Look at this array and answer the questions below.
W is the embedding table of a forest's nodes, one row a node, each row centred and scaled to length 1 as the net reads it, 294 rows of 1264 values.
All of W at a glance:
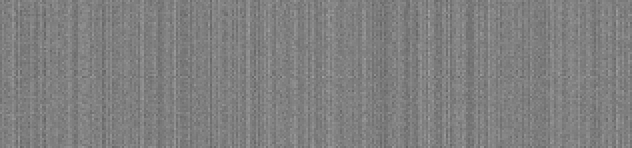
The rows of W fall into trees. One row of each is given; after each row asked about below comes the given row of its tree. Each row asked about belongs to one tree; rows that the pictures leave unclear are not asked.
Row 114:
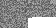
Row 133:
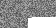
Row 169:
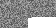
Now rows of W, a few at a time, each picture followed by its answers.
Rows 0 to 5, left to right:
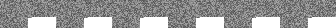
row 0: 133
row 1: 169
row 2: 169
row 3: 133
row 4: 114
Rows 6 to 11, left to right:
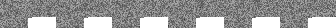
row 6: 133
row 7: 114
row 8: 133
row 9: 169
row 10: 169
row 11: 114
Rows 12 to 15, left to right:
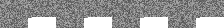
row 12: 169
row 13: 133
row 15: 169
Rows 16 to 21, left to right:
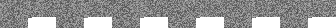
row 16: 169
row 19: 114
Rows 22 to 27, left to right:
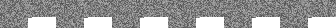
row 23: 133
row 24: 114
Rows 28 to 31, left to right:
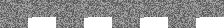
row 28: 133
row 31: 133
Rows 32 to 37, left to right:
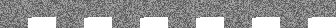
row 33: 169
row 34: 169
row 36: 169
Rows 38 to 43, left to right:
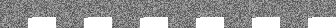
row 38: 114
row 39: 133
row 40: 169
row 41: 114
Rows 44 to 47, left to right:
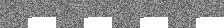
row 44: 133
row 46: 133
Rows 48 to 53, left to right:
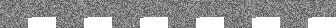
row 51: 133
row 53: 169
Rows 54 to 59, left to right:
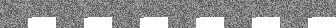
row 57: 169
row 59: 114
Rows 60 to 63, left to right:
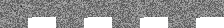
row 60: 133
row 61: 169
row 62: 133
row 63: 114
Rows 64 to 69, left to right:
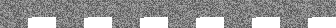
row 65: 133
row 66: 133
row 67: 114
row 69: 133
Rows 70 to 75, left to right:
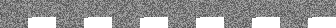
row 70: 133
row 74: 114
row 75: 114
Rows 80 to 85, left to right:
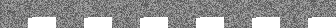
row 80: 114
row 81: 133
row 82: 169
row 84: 114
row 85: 169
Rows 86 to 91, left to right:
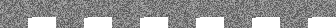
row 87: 169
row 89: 133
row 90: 169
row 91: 114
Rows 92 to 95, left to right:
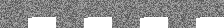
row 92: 133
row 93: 133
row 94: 169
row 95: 169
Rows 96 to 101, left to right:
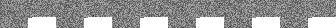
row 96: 114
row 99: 133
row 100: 133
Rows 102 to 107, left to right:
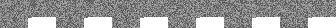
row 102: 169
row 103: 169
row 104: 169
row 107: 133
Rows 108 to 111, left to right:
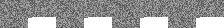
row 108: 169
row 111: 169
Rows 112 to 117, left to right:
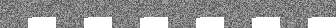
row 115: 114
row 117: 133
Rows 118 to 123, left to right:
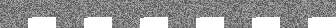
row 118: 114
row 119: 133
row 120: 169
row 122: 133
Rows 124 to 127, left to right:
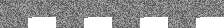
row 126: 133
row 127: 114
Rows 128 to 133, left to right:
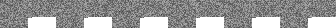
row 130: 114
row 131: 133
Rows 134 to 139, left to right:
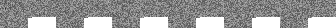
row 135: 114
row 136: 133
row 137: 114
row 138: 114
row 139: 169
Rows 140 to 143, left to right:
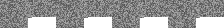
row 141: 133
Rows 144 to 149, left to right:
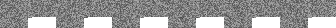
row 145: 169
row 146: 133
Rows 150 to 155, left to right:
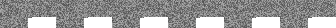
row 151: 133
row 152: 114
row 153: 114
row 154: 114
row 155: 114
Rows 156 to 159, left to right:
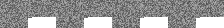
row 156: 133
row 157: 169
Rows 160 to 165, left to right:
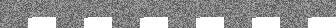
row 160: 114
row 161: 169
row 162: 133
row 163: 133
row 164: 133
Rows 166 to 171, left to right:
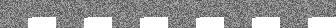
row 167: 169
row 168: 133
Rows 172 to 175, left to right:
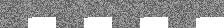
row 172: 133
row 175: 169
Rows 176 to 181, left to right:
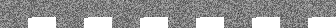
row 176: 169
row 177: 114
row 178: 169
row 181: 133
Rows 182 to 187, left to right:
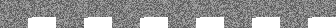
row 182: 169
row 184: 114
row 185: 133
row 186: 133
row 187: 133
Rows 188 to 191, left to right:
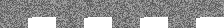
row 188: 114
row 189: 169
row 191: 114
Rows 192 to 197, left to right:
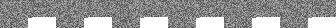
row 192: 169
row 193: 169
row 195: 169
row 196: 114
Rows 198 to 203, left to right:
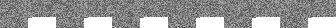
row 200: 133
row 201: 114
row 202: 114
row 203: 169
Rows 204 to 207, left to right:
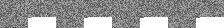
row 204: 133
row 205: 169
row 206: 114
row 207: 114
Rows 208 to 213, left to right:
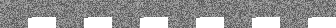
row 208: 169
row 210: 133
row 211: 169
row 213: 169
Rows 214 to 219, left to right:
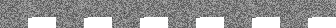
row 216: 114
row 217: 133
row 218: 133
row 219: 114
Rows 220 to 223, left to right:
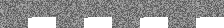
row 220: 133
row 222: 169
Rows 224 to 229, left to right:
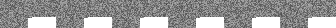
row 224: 133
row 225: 169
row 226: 169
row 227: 169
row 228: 114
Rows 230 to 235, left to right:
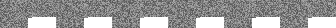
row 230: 114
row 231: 133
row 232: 133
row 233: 169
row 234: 133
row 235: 133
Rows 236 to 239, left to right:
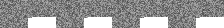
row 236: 133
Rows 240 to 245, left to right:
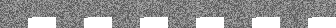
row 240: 114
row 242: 133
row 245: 169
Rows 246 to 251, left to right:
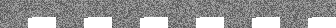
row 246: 114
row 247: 133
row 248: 114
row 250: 133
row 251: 169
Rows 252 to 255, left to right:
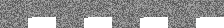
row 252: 133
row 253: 114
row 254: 133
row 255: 133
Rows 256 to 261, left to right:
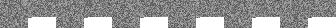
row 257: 169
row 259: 133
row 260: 133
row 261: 169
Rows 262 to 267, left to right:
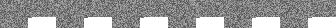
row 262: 114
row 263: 169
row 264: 114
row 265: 133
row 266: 169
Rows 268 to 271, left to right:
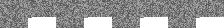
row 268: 169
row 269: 133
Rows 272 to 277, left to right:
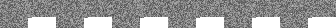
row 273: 133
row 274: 133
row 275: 169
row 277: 114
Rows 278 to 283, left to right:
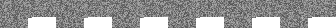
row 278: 169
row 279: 133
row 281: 133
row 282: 133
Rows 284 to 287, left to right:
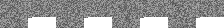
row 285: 133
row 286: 169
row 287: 133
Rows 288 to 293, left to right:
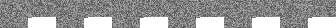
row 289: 114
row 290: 114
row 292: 133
